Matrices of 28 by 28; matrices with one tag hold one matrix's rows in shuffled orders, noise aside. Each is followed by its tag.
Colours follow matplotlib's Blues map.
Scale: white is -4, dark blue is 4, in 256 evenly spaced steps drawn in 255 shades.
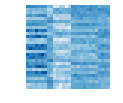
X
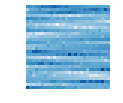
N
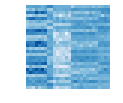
X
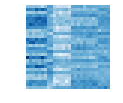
X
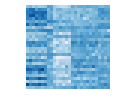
X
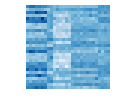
X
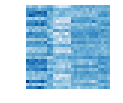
X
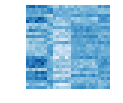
X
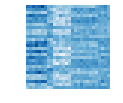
X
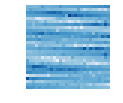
N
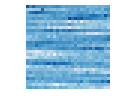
N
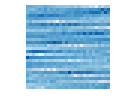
N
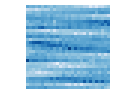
N
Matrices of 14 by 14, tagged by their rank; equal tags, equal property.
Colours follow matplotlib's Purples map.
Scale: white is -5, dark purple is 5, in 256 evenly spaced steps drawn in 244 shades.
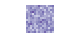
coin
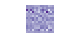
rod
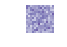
coin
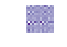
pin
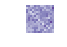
coin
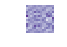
rod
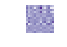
pin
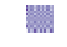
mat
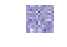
rod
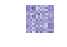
rod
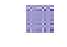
mat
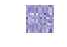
rod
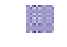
mat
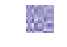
pin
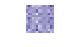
pin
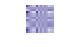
mat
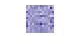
rod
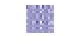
pin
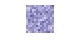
coin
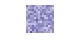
coin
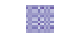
mat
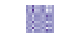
mat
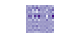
pin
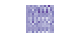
rod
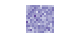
coin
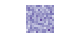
coin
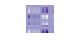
mat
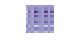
mat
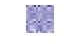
pin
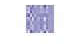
pin
